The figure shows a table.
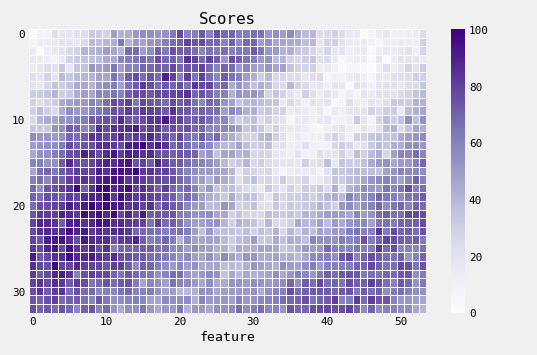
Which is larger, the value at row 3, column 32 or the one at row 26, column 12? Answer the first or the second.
the second
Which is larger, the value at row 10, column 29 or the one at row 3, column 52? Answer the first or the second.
the first
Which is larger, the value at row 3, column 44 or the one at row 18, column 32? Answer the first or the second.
the second
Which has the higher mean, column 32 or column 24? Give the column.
24
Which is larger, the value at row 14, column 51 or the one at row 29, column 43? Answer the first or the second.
the second
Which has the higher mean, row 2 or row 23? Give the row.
23
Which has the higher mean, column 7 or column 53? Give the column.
7
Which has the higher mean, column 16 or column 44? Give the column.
16
